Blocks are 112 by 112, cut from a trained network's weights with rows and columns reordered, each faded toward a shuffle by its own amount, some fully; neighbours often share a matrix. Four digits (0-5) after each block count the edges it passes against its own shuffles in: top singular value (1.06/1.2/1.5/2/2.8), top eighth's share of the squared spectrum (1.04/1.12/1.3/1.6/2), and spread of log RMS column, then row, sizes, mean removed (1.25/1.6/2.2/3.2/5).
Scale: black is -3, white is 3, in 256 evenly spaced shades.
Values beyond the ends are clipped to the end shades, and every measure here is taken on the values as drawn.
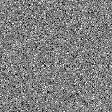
3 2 1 1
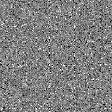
3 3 2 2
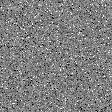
1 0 0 0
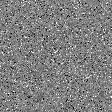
0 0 0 0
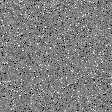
0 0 0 0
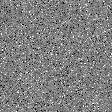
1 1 0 0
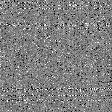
3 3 0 3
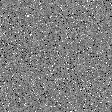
0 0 0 0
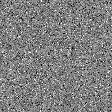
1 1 0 0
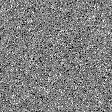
1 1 0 0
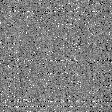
3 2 0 2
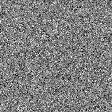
2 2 0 0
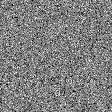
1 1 0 0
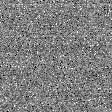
1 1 0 0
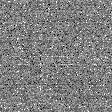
2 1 0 0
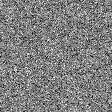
0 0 0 0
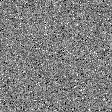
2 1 0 1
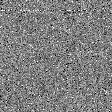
2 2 0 1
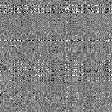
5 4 1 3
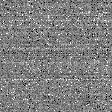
3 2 2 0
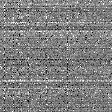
4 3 2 2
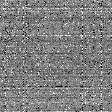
4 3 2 1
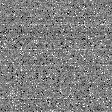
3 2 1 0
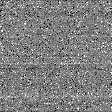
2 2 1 0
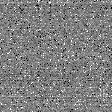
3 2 2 1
